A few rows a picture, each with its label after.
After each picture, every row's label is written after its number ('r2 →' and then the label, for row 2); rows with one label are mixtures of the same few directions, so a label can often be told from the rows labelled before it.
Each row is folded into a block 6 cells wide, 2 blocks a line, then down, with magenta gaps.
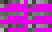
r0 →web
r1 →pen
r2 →web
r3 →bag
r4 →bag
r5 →pen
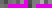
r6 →web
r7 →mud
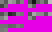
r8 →web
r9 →web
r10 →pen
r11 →pen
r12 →pen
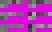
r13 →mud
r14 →pen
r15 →web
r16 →pen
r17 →web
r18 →mud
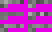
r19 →web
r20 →web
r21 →pen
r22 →mud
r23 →pen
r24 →pen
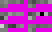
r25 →web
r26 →web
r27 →bag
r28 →mud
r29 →bag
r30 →bag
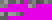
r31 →web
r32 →web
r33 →pen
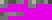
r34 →bag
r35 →web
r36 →bag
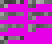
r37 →pen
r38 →pen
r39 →bag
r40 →pen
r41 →mud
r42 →bag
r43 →pen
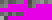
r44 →pen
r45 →mud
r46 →bag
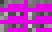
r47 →mud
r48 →mud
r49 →web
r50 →mud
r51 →mud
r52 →bag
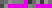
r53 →bag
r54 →mud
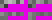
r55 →pen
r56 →web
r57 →mud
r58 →mud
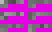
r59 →bag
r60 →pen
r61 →pen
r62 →bag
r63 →mud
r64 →mud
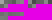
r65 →bag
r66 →pen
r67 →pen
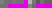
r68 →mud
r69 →mud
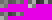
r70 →web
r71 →web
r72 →web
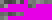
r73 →pen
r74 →web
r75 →pen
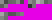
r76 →pen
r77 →web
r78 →bag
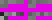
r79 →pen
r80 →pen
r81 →bag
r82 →mud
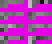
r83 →bag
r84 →mud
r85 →bag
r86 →bag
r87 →web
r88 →pen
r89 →pen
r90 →bag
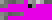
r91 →bag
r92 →web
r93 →bag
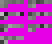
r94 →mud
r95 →pen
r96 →pen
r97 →mud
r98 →bag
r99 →mud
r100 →bag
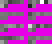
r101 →bag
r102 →mud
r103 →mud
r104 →mud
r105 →pen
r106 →mud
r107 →web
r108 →bag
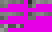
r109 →web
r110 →mud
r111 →web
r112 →bag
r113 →web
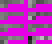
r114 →web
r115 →bag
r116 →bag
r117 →bag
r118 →web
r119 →pen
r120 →bag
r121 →mud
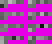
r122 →web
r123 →mud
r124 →mud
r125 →mud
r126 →web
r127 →mud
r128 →mud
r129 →pen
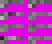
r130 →bag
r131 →bag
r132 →web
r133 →pen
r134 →web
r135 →web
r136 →bag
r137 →bag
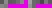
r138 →pen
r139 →mud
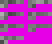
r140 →web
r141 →pen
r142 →bag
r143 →pen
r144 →pen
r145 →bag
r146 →bag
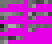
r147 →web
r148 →pen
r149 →web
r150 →pen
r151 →bag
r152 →bag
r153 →pen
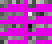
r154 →mud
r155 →pen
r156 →mud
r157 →bag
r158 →mud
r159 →mud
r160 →bag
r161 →pen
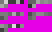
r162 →web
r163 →bag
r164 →mud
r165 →bag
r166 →mud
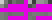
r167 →mud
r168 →pen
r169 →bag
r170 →pen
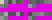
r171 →mud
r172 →web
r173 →web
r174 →bag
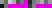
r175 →web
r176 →mud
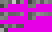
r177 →mud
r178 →mud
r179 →pen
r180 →bag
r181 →bag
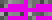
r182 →bag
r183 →mud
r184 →pen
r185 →bag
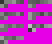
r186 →bag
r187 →web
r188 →pen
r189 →mud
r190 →mud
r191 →bag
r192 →bag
